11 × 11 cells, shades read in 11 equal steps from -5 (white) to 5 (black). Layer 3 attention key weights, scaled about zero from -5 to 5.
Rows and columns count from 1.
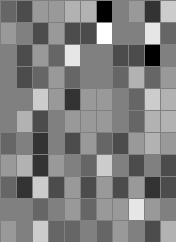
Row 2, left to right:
-1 0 2 -1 2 2 -5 0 0 -4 1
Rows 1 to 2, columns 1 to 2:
1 2 | -1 0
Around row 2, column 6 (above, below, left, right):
-2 0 2 -5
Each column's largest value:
1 3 3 2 3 2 5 2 2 5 2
